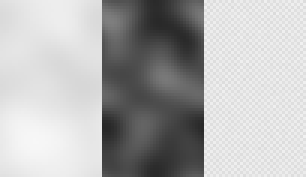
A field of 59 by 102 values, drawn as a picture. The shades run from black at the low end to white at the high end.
The table splits into one row of 3 panels. Panel 1,1: very high, smooth, faint in contrast. Panel 1,2: low, smooth. Panel 1,3: very high, checkered, faint in contrast.
